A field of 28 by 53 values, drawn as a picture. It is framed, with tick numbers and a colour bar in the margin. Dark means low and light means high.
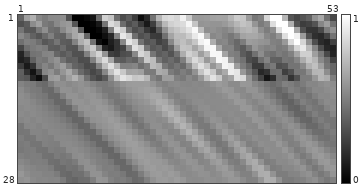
The distribution is heavy-tailed on both sides. The bottom part is calmer, past a seam about 40% of the way down. The grain runs diagonally down to the right. Overall the values sit about 50% of the way up the scale. The top left is the ninth with the lowest average. The bottom left is the calmest part. Neither half mirrors the other.
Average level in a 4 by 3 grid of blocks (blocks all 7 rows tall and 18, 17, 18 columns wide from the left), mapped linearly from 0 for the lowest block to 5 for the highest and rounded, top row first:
054
252
343
244
